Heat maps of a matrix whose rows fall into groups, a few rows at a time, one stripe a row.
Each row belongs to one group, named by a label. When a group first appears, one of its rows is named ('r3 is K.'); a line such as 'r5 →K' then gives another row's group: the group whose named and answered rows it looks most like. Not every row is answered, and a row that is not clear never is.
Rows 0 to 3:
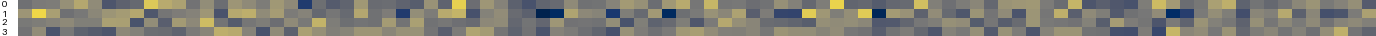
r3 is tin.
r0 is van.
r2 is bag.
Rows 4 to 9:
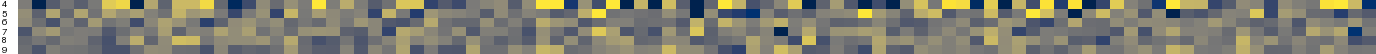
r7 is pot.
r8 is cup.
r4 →bag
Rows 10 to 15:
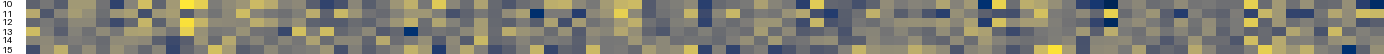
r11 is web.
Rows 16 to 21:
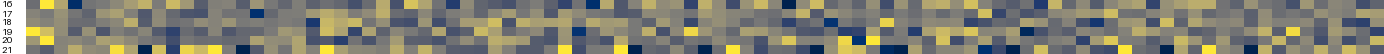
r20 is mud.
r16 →pot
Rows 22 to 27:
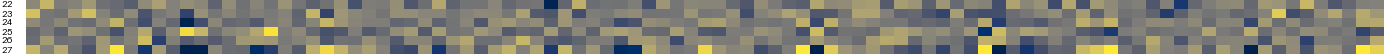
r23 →web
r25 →cup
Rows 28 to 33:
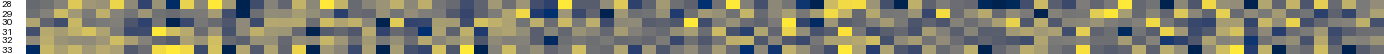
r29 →mud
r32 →bag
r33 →van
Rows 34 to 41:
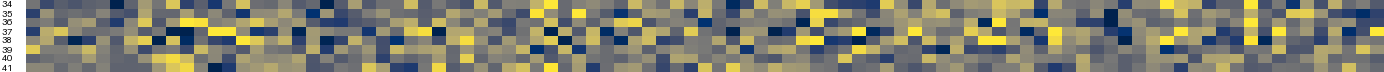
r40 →van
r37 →tin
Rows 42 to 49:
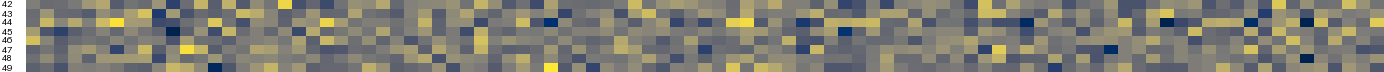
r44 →bag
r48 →bag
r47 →cup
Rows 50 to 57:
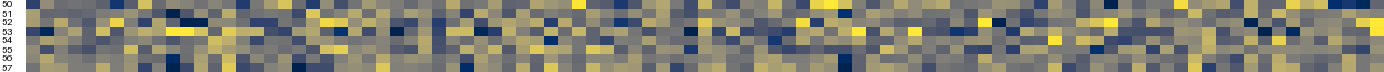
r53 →pot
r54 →tin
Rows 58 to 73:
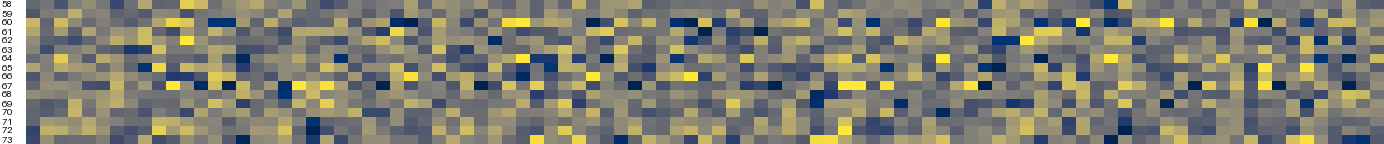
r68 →web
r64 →mud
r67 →van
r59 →pot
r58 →cup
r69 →bag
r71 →van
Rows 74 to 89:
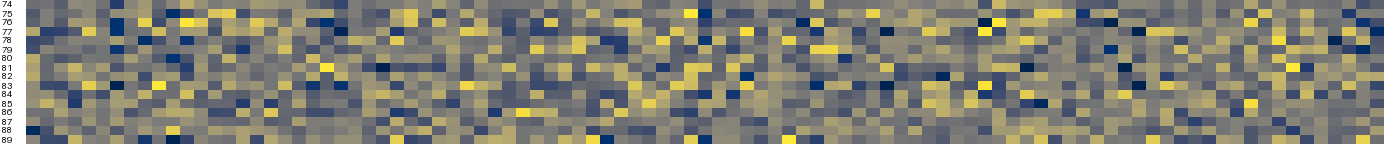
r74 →cup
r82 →web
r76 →cup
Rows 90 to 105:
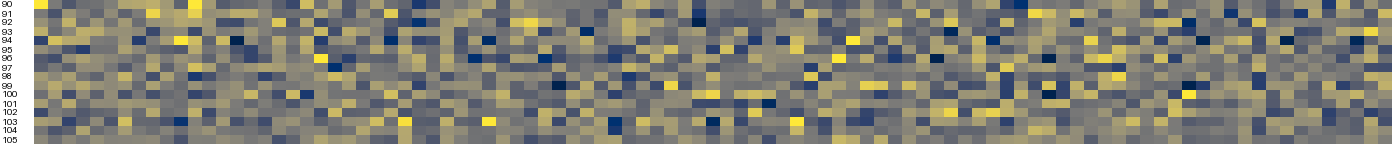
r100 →tin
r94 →van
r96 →mud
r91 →pot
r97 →cup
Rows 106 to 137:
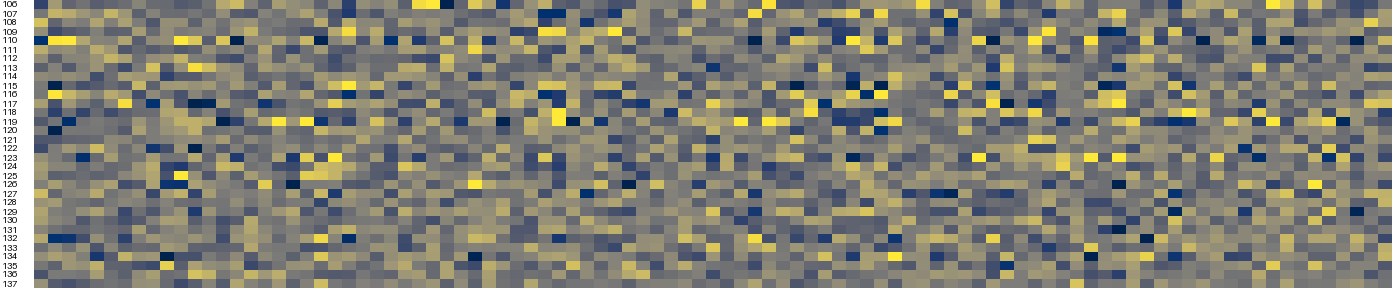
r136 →cup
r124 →tin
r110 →van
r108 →web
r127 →web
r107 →mud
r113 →cup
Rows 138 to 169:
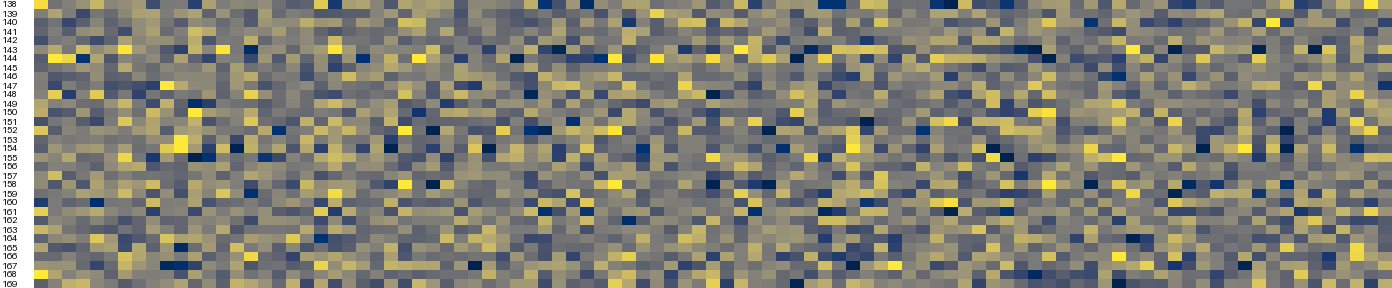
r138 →web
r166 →web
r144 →pot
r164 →van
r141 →cup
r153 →van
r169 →pot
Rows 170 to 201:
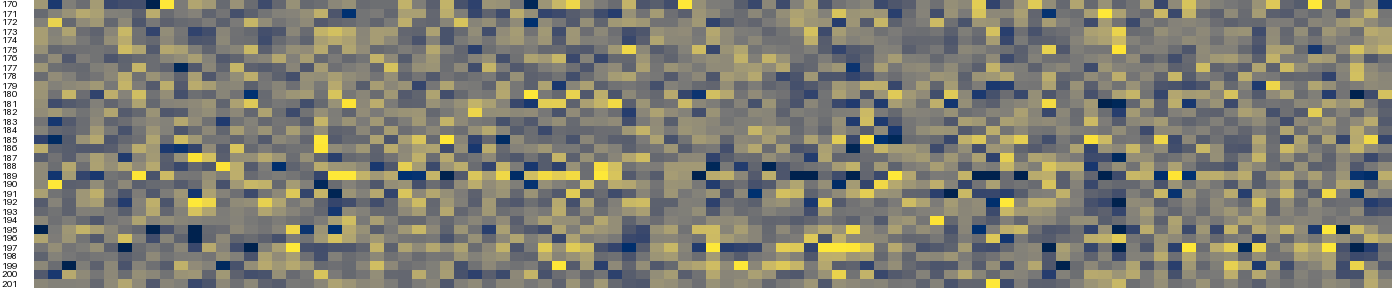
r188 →tin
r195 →pot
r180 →mud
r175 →web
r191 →web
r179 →bag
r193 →cup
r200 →mud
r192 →cup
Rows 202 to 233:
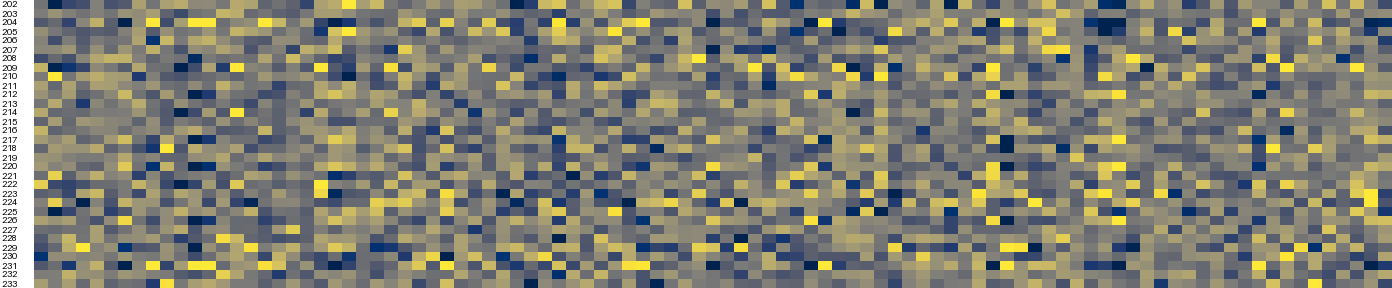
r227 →web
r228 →tin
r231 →cup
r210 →mud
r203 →tin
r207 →tin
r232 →tin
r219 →bag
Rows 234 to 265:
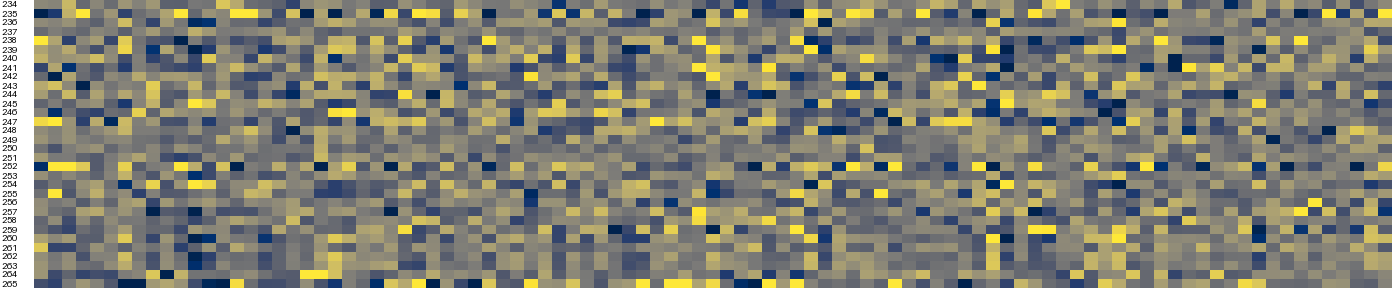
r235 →pot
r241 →tin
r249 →tin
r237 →cup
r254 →cup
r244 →tin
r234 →tin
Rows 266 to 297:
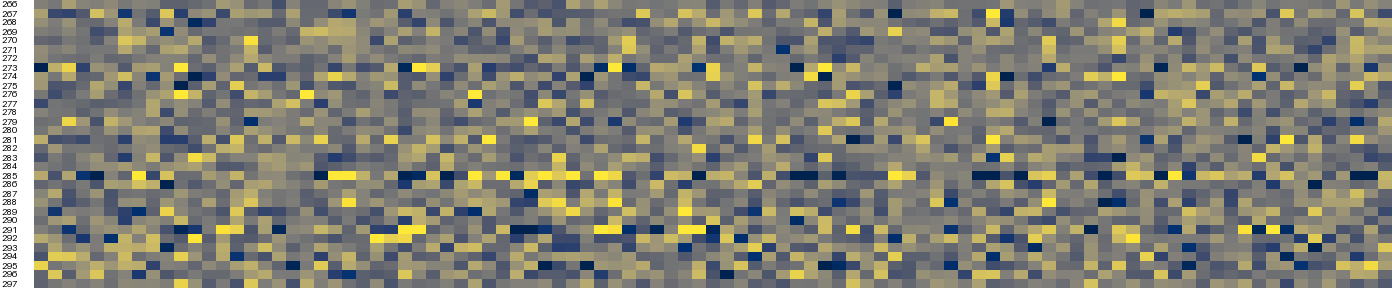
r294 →van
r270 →web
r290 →pot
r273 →pot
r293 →bag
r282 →tin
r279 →mud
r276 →van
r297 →van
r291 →tin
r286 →bag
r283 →cup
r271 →web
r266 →tin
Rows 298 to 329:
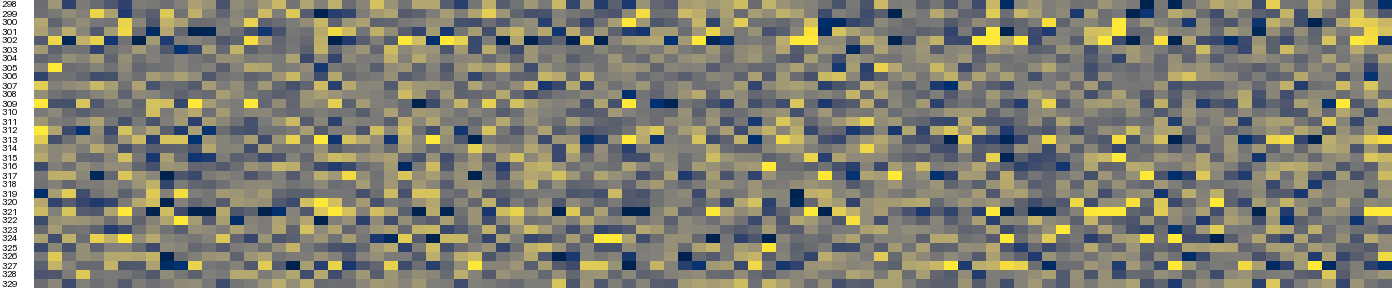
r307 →web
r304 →pot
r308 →tin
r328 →pot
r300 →web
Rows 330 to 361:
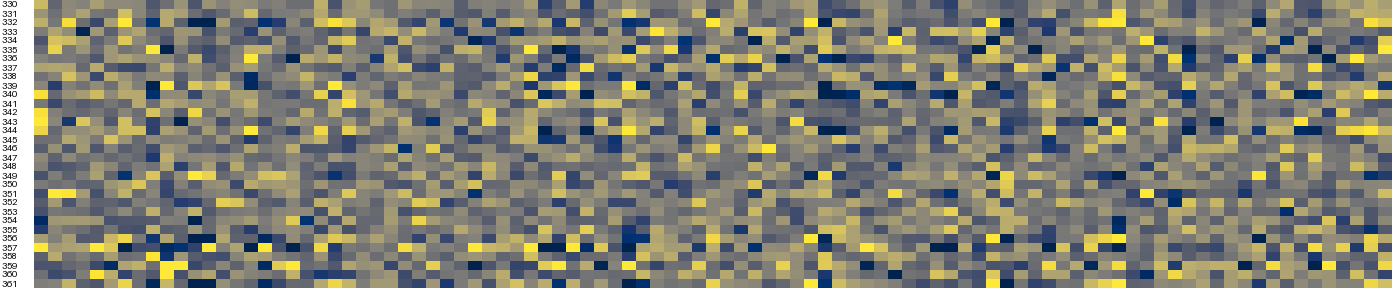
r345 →mud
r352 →tin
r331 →web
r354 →pot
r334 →van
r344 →web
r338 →mud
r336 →web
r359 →web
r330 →web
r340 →web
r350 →bag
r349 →cup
